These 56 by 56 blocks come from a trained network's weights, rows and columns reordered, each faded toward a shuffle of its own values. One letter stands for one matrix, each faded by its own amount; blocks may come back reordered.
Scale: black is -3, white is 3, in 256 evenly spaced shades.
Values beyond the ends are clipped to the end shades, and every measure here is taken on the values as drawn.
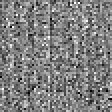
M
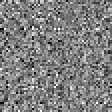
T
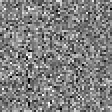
T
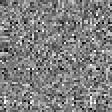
T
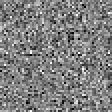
T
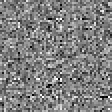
T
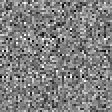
T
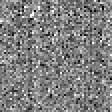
M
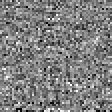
T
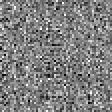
T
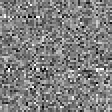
T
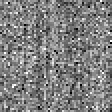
M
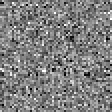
T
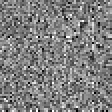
T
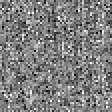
M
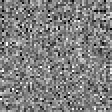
T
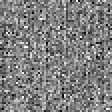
M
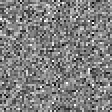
T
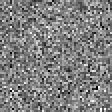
T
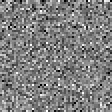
T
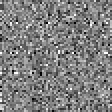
T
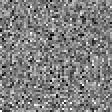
T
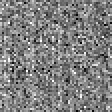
M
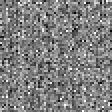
M
